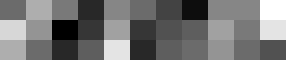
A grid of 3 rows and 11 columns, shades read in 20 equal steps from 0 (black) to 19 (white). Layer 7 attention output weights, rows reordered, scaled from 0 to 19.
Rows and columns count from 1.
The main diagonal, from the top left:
8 11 3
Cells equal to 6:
2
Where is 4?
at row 2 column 4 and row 2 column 6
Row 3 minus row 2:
-3 -3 3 3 5 -1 1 1 -1 -1 -11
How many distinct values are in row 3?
7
